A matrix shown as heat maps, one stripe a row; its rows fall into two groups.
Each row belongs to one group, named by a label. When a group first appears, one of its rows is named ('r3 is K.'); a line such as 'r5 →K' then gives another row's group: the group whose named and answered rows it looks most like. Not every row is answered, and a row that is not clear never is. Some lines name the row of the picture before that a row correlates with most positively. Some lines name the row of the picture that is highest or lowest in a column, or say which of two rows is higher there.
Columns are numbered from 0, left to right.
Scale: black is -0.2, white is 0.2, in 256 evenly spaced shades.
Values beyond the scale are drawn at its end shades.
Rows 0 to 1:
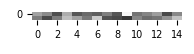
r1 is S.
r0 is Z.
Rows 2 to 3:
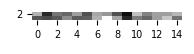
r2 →S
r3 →S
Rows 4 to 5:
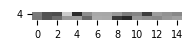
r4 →S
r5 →S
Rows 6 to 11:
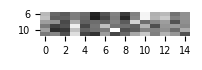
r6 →Z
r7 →Z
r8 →Z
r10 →S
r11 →Z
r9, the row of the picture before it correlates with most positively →4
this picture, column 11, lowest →9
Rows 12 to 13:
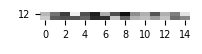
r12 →Z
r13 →Z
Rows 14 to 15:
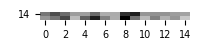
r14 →S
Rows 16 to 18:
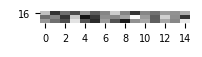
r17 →Z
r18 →Z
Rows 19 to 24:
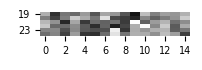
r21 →Z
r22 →Z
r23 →Z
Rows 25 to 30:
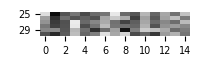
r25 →S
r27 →S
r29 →Z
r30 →S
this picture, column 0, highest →25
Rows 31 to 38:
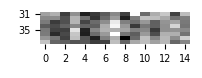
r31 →Z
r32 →Z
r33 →S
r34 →S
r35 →S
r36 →S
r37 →Z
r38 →Z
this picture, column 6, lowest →38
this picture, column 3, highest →35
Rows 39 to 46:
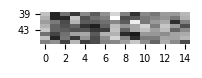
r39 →S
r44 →S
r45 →S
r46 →Z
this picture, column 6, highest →44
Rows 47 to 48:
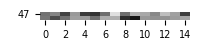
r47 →Z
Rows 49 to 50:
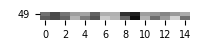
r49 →S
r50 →S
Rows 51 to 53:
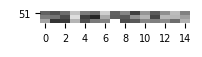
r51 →S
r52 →Z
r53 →S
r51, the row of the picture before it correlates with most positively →50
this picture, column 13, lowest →53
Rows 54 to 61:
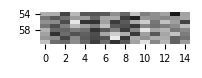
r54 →Z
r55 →S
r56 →Z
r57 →S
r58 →Z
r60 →Z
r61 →Z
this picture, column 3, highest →56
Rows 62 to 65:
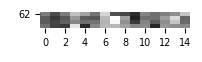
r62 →S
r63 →S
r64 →S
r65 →S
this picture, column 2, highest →62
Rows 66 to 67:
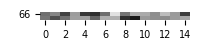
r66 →Z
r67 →S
